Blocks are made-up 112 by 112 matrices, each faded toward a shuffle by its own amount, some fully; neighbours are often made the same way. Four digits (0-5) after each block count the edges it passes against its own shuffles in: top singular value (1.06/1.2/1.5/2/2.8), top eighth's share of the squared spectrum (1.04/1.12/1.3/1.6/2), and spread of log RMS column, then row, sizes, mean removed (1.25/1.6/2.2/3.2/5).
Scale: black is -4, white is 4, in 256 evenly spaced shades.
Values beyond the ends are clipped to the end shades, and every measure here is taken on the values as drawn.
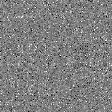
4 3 1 1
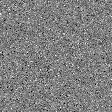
0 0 0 0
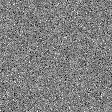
0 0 0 0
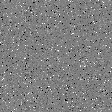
2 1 0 1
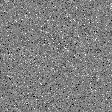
1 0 0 0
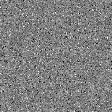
3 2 1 1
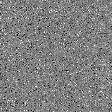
3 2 0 1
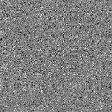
4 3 2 2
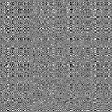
5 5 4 4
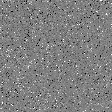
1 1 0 0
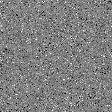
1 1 1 1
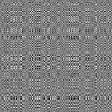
5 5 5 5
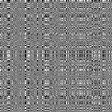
5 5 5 4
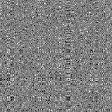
5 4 3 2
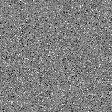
3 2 0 0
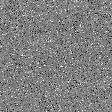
0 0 0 0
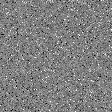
1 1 0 0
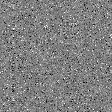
3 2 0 0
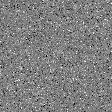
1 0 0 0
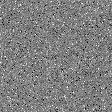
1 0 0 0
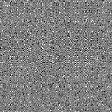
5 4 3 3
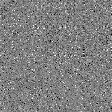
3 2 1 1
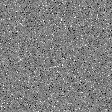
0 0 0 0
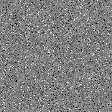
3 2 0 1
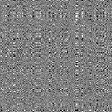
5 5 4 3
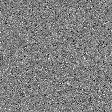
2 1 0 0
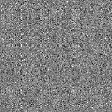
4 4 2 2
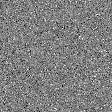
0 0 0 0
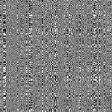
5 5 4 3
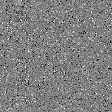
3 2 1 0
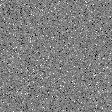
2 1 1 0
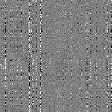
5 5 4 2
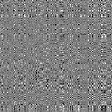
5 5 4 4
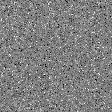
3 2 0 0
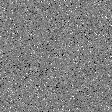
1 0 0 0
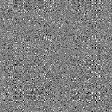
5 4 3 3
